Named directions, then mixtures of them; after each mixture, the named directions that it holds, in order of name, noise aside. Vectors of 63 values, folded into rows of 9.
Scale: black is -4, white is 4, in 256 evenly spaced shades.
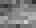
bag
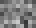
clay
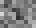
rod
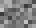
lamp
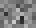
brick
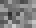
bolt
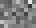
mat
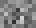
brick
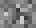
brick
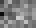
bag, bolt, rod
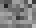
bag, mat, rod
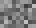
lamp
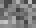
clay, mat, rod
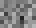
brick, rod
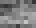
bag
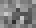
bag, brick
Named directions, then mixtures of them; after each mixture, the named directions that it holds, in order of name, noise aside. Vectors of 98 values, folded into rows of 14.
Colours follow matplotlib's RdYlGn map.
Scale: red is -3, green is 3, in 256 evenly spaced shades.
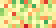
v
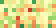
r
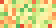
r, v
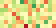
r, v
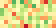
v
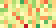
r, v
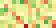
r, v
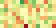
r, v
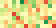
r, v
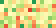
r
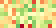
r, v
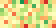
v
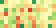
r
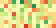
v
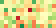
r
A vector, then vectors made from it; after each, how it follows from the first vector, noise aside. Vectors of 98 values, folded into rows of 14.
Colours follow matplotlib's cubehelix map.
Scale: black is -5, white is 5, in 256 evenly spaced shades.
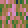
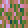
wrapped around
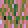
wrapped around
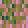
wrapped around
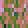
wrapped around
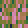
reversed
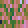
wrapped around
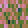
wrapped around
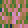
reversed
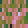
reversed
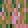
reversed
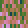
wrapped around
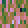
wrapped around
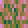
wrapped around
